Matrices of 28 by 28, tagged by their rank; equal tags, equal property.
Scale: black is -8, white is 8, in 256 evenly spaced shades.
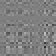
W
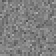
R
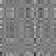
W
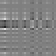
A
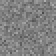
R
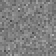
R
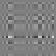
A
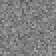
R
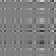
A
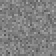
R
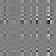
A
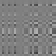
A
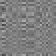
W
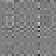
W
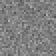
R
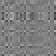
W
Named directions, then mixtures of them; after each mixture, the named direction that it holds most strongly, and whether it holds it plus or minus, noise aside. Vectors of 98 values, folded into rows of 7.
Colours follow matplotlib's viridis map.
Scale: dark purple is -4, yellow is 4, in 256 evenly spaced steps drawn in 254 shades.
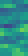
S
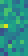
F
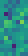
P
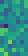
F, minus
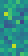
P, minus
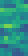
S, minus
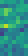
S, minus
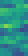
S, minus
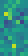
P, minus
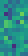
P, plus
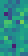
P, plus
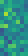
F, plus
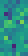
P, plus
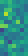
F, plus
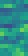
S, plus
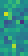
P, minus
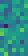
F, minus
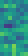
S, plus
